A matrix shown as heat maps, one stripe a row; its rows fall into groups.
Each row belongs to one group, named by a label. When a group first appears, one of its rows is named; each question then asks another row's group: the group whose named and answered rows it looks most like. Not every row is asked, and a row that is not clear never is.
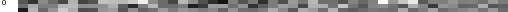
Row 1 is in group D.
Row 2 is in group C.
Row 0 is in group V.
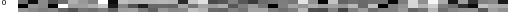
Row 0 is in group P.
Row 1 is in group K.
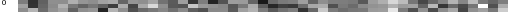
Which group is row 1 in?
K
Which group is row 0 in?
V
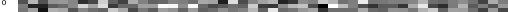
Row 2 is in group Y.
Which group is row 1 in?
P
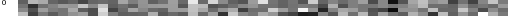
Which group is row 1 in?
P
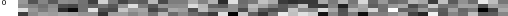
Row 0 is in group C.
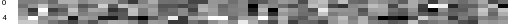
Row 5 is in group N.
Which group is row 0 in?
D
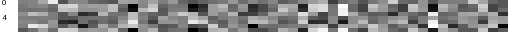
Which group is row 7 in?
D
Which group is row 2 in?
D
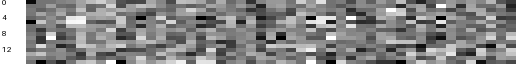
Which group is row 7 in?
P
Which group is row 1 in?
P
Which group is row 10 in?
V
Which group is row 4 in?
D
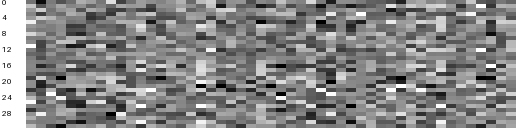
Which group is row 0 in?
P
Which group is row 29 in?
N
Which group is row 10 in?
K
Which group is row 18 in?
P
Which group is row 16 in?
K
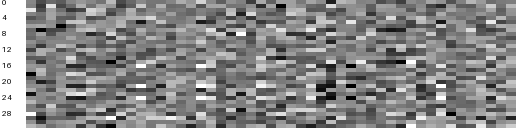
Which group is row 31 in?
N
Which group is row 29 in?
P
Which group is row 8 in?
C
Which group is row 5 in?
D
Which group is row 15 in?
N
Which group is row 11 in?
K
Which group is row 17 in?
N
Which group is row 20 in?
P
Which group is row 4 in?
V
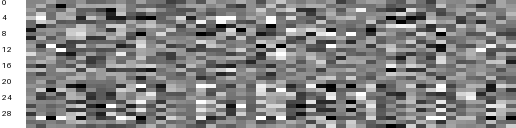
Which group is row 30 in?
D
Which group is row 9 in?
C
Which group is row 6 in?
V
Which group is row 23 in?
N
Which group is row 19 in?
D
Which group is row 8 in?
D
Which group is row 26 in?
C
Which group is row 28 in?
C
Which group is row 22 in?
Y
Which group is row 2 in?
N
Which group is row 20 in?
Y
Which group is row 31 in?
N
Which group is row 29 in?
Y
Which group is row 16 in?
V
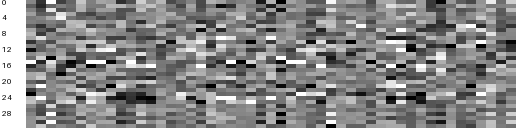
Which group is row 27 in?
P
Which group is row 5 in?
D
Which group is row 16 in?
V
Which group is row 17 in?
K
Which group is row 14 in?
Y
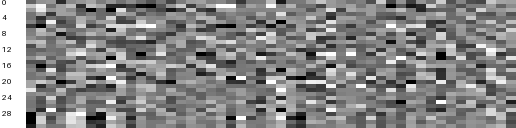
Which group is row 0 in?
K
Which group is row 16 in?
P
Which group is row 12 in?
C
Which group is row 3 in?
Y
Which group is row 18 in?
D
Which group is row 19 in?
C
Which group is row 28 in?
C
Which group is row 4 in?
P
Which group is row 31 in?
C
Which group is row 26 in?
N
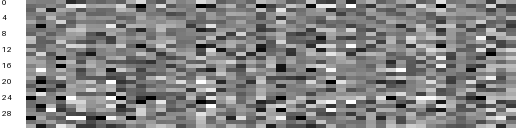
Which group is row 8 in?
C
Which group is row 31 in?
K
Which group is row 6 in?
P
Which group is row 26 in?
P
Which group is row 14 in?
K
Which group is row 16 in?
K
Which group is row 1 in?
D
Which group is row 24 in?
K
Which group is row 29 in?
C
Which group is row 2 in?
Y
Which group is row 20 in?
P
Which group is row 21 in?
K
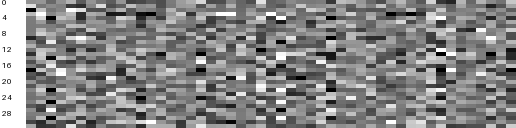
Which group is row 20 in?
P
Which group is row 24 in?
D
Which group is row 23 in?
C
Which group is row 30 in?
V
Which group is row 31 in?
K
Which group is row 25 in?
Y
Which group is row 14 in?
Y
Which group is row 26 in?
V
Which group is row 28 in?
D
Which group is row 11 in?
C
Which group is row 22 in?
Y
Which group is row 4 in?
Y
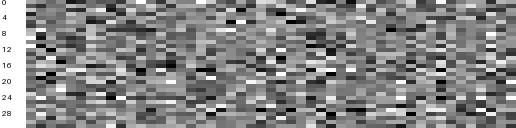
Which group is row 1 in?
N
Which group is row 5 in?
C
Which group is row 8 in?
C
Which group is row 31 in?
P
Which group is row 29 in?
Y
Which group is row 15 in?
K
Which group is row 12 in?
Y
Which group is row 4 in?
N
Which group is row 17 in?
D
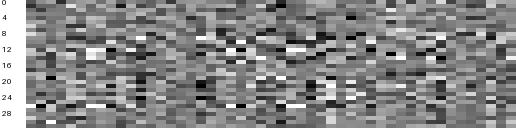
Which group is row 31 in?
K
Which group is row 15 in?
C
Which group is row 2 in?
V
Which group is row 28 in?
D
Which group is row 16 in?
Y
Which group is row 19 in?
Y
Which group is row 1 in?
K
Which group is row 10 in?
C
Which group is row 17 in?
N
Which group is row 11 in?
D
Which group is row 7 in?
V
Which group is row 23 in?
N
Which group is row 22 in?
D
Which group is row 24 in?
D
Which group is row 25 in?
Y
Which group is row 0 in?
K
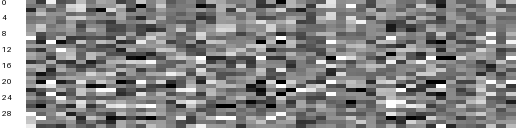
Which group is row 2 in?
C
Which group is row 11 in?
N
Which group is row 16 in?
C
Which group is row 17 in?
Y
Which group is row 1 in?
D
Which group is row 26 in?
V
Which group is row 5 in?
N
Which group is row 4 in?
D
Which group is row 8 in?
K
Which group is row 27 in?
D
